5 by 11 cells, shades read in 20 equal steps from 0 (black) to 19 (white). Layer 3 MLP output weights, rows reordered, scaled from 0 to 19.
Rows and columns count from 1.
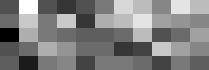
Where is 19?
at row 1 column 2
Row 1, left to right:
6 19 6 4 6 9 16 14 10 17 14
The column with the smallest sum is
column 1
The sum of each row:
121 128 92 100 80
